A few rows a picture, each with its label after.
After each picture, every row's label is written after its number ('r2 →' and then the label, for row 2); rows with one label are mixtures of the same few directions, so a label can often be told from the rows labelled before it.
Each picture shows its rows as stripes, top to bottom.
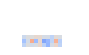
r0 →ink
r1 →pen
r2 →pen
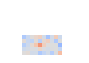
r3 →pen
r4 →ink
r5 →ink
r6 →ink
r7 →ink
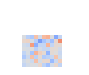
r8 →ink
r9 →ink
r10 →pen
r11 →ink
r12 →pen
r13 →pen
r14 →ink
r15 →pen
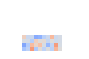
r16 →ink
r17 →pen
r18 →pen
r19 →pen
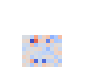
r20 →ink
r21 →pen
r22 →pen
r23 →pen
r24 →ink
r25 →pen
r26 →pen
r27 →pen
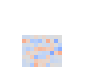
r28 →pen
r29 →pen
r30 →ink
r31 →ink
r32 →ink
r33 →pen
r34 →ink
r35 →pen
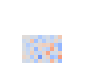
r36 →ink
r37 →pen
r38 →ink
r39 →ink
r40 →pen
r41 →ink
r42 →ink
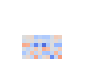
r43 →ink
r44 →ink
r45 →pen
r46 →pen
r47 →pen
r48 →ink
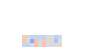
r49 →pen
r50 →pen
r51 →pen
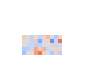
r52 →pen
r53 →ink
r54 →ink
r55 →pen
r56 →ink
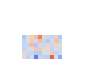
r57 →ink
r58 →ink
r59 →pen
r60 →ink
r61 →ink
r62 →ink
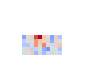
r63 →ink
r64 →ink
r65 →pen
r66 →pen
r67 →pen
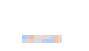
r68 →pen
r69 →ink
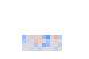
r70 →pen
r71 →pen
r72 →pen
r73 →ink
